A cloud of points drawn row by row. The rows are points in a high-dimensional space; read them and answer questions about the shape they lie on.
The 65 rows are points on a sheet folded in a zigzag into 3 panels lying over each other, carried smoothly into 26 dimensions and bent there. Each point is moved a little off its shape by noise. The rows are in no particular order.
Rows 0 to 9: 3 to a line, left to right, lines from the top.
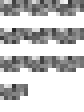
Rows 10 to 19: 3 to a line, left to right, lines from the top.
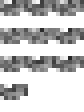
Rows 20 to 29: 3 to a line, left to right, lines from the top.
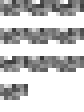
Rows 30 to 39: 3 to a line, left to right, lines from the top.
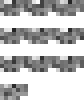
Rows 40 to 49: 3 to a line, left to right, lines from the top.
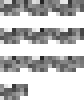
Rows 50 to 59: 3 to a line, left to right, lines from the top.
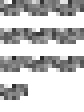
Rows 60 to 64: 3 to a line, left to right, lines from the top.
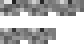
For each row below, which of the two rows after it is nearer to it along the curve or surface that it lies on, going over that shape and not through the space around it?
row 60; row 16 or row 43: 43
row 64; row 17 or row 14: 14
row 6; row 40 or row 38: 40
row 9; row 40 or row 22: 22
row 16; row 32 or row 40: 40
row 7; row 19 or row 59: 19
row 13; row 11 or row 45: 45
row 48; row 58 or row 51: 51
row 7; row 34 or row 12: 12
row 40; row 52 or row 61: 52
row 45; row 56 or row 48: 48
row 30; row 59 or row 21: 21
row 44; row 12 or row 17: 17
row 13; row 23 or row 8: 23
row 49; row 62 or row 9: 9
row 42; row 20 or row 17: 17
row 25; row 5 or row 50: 5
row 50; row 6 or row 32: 32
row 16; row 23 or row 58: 23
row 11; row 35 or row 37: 37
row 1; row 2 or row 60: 2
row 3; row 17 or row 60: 60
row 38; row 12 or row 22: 22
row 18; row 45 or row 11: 11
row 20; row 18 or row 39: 39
